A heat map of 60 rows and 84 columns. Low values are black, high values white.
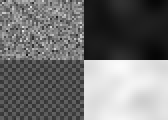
The table splits into 2 rows of 2 panels. Panel 1,1: middling, fine-grained, strong in contrast. Panel 1,2: very low, smooth, faint in contrast. Panel 2,1: low, checkered. Panel 2,2: very high, smooth, faint in contrast.
